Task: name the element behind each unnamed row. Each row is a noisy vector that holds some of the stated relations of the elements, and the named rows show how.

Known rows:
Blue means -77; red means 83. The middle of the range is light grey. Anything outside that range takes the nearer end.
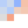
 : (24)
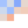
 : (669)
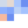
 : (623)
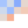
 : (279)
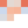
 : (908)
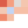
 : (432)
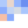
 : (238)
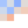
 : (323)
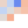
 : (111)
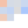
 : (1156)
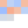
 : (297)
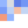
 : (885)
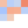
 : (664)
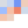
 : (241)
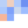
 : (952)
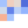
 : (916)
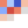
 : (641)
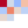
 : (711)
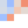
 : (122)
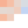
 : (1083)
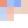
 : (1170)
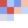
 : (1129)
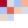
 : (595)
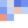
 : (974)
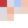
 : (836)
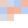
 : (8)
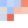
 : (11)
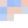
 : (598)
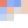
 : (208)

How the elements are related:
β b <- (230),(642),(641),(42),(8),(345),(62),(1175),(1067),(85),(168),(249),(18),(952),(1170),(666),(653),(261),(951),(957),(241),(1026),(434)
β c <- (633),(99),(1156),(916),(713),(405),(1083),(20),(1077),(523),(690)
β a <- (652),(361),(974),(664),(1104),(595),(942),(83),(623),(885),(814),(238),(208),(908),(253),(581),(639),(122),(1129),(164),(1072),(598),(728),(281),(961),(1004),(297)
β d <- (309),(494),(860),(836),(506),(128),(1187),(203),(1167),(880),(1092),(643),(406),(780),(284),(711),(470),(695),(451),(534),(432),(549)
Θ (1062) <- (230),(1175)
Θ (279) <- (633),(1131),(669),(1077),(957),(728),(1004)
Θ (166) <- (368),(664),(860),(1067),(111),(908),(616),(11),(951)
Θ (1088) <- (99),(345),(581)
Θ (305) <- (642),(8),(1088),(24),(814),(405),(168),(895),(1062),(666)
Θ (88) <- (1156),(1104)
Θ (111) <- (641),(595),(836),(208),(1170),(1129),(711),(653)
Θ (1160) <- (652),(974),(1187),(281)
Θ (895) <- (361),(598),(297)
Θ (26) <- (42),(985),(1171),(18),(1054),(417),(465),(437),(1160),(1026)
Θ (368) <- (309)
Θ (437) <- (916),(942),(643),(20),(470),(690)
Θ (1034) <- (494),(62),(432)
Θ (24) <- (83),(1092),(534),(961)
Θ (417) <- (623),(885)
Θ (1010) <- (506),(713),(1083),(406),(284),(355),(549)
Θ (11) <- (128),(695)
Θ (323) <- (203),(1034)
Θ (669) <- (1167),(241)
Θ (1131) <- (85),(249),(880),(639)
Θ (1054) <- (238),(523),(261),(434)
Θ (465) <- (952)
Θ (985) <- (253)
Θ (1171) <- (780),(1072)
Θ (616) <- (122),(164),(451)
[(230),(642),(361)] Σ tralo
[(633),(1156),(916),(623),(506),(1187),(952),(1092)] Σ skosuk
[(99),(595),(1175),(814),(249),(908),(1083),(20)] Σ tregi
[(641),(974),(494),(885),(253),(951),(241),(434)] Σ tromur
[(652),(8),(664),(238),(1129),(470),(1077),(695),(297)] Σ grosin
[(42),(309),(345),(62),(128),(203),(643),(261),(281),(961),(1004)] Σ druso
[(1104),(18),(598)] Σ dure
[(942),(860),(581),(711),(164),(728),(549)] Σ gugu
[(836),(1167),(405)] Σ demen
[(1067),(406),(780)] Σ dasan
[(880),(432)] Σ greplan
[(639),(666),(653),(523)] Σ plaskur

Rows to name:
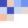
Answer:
(437)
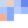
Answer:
(1187)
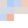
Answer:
(534)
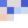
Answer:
(690)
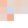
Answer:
(405)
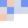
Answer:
(643)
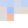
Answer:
(713)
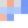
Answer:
(780)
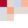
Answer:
(653)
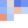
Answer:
(434)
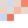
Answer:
(128)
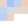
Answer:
(83)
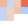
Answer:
(164)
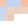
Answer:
(961)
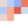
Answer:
(951)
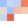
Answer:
(616)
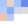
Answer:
(281)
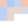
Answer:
(361)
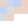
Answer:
(1004)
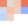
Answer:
(1067)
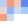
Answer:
(20)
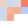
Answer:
(695)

